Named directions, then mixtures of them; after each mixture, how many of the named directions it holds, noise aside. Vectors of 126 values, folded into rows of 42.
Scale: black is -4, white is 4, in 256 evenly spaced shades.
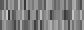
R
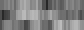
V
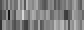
two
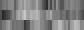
one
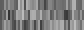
two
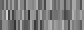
one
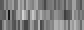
two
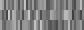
one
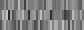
one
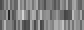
two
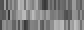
two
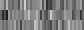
two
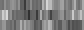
two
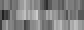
one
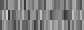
one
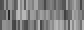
two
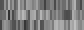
two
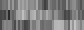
two
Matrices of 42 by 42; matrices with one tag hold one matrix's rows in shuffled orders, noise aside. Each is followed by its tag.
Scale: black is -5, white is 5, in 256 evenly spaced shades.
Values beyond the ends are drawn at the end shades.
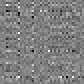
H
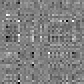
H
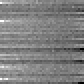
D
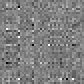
H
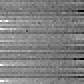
D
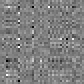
H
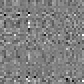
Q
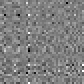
Q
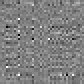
H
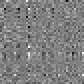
Q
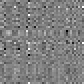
Q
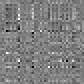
H
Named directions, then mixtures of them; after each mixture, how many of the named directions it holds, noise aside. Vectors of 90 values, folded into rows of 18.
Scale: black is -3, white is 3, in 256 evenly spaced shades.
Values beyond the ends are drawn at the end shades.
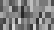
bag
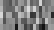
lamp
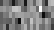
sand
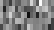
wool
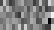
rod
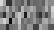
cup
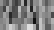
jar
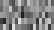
one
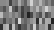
two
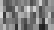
one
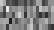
three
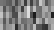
two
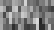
three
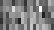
two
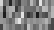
two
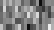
two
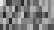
two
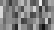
two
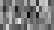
two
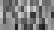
one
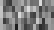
one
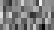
two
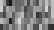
two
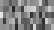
two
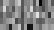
three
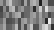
two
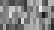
two
